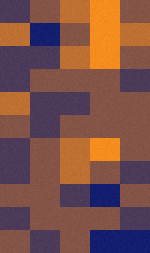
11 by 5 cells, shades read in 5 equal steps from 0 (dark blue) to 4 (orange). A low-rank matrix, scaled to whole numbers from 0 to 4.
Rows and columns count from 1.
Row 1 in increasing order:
1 2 2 3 4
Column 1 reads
1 3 1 1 3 2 1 1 2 1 2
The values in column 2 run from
0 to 2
